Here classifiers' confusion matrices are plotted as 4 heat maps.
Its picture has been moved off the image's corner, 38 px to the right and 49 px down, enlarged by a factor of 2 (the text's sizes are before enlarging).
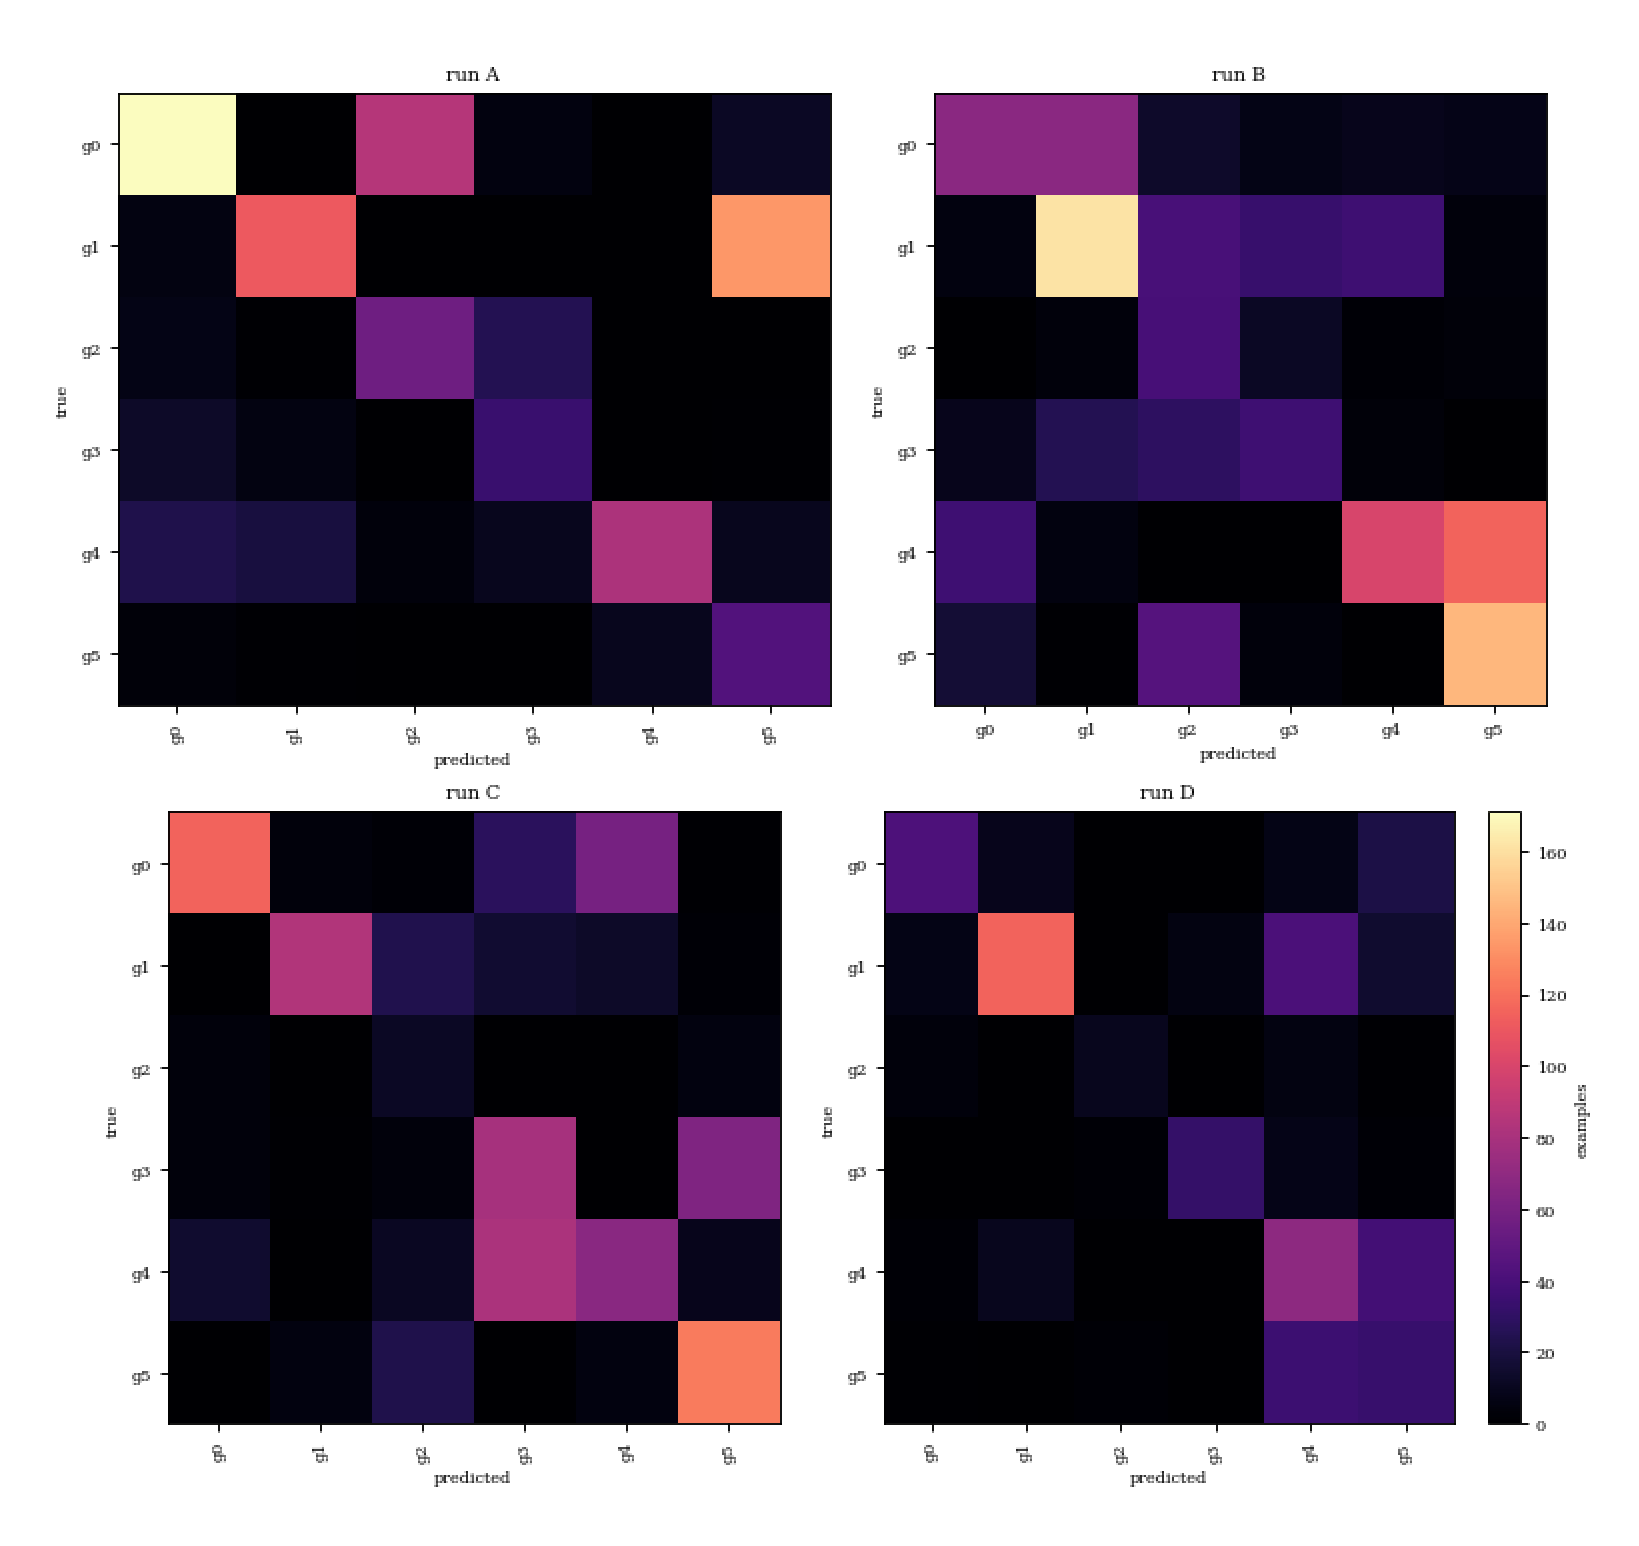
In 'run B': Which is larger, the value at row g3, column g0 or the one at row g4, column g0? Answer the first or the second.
the second
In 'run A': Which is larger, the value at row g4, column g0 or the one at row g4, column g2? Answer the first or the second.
the first
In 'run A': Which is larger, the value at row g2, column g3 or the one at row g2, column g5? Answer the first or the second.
the first
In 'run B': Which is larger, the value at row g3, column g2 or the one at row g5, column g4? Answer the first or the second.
the first
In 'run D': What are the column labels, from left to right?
g0, g1, g2, g3, g4, g5
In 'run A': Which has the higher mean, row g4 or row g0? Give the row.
g0
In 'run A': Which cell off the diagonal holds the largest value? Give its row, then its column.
g1, g5
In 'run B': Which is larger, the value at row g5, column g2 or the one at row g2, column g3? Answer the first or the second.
the first
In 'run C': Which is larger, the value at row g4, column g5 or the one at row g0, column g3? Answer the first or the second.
the second
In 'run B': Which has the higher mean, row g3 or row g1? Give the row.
g1
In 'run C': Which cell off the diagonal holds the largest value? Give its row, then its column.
g4, g3
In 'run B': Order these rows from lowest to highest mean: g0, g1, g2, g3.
g2, g3, g0, g1
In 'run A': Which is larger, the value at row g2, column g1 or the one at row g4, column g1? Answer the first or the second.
the second
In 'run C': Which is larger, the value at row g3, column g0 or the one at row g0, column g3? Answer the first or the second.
the second
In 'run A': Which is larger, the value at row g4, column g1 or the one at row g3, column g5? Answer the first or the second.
the first
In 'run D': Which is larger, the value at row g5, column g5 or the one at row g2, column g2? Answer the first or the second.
the first
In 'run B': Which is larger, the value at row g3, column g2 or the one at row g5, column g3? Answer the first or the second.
the first
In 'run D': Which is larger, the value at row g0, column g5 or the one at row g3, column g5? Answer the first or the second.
the first
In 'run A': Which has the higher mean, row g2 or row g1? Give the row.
g1
